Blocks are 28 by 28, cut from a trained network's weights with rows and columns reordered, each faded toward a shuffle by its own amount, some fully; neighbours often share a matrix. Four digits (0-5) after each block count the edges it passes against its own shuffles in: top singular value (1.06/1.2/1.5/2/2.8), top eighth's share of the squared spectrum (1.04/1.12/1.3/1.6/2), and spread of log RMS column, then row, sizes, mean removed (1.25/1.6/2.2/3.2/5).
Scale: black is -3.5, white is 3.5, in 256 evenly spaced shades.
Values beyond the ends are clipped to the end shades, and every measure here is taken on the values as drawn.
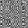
4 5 3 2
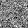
2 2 0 0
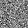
0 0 0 0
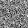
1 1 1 0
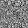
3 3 1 1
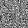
2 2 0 0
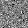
1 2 0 0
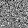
1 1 0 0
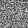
0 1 0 0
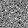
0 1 0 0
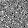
0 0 0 0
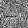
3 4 1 2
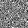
2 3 0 0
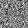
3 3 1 1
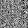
2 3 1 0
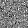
0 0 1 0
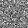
1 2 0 0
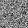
1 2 0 0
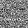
2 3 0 1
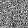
1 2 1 0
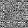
2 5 1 1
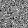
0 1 0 0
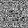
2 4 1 1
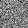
0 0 0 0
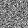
2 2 0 0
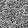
0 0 0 0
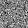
0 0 0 0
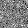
1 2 0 0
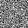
0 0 0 0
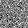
1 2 0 0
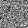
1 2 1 0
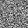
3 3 0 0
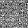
3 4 1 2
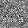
3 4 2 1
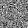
2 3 1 0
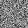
1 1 0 0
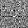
2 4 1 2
